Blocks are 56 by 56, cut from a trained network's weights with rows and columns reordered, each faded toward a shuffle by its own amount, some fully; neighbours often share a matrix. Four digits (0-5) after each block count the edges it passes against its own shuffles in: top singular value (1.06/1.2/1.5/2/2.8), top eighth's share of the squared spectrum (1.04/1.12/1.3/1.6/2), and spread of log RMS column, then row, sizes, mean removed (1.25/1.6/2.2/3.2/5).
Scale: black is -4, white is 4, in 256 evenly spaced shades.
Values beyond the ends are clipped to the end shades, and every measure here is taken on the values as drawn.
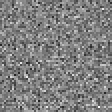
2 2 0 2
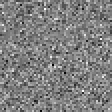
0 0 0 0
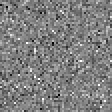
0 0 0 0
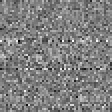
3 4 0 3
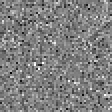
0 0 0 0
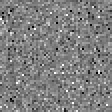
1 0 0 0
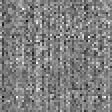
3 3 2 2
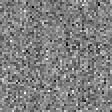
1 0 0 0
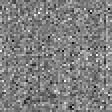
2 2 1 1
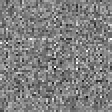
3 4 2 2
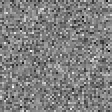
0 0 0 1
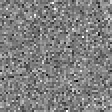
0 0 0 0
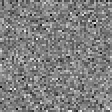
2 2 0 1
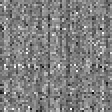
3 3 1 2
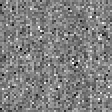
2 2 0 1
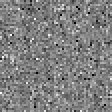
1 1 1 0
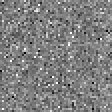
0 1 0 0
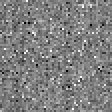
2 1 0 1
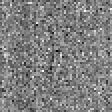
2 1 0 0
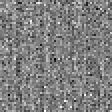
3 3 0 1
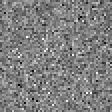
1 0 0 0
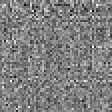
3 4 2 2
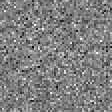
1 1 0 0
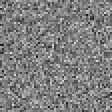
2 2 0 0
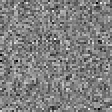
2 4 1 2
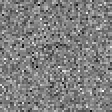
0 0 0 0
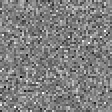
1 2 0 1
